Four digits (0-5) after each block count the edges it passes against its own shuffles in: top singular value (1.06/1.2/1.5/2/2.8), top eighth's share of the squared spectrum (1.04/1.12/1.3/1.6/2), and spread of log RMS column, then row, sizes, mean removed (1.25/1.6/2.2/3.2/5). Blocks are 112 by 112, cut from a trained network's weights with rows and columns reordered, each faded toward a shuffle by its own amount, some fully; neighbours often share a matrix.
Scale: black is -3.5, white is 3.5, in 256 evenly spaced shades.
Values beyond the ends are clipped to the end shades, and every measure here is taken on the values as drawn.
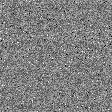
0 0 0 0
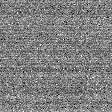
3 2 1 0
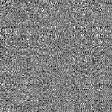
4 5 3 3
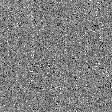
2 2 1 1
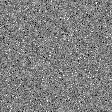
0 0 0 0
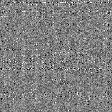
3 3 1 3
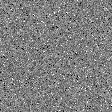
0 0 0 0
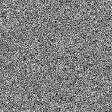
3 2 1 0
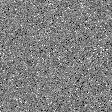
0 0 0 0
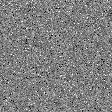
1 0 0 0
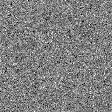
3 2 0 0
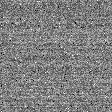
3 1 0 0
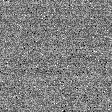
2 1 0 0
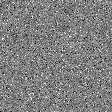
2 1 0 0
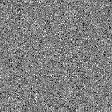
3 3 1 1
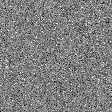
0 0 0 0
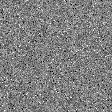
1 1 0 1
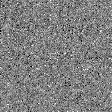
2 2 1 2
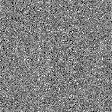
3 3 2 2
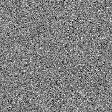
3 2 1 1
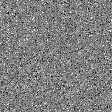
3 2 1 0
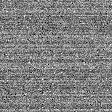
4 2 1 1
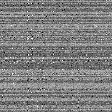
5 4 2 2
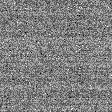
2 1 0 0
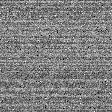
4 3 0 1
